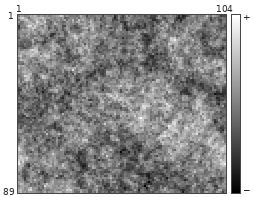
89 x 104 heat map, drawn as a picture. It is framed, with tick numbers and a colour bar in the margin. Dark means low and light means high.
There are no regular stripes. Neither half mirrors the other. There is no overall slope. No row or column stands out. The field is mottled with small blotches.
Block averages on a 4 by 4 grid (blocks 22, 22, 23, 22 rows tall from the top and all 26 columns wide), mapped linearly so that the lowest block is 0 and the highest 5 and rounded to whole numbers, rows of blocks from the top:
4 3 1 2 / 2 2 3 2 / 1 3 5 5 / 4 1 0 3
